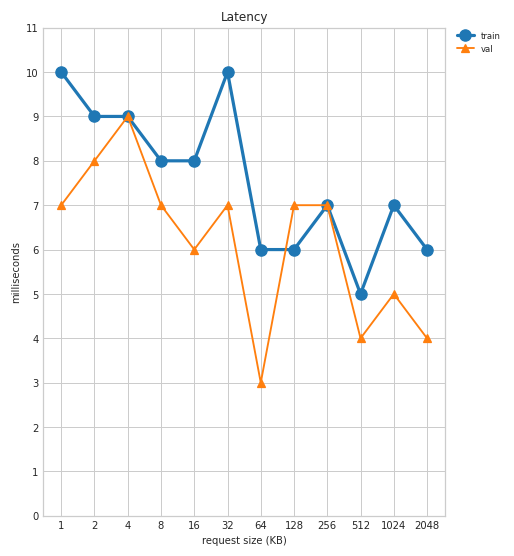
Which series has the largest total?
train
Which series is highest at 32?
train
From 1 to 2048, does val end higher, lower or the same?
lower
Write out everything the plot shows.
Title: Latency
x-axis: request size (KB), ticks 1 2 4 8 16 32 64 128 256 512 1024 2048
y-axis: milliseconds, ticks 0 1 2 3 4 5 6 7 8 9 10 11
Legend: train, val
Values:
train: 10 9 9 8 8 10 6 6 7 5 7 6
val: 7 8 9 7 6 7 3 7 7 4 5 4
